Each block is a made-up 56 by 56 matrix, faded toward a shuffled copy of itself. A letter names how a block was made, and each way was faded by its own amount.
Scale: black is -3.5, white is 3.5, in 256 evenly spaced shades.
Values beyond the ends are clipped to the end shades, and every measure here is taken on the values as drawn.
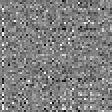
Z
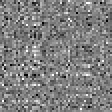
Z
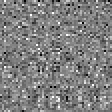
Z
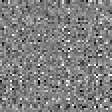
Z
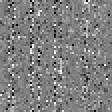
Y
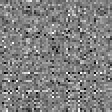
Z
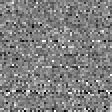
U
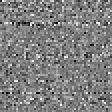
U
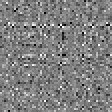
Z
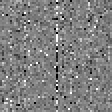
Y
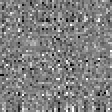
Z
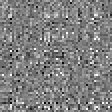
Z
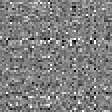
Z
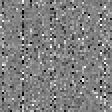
Y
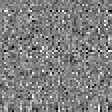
Z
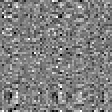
Z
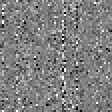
Y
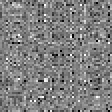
Z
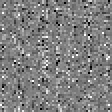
Y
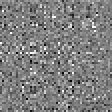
Z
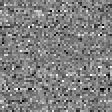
U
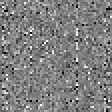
Y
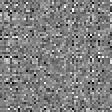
Z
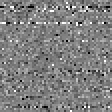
U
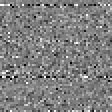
U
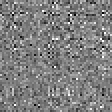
Z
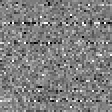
U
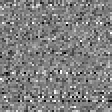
U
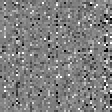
Y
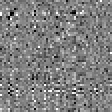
Z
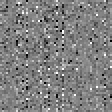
Y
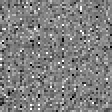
Y
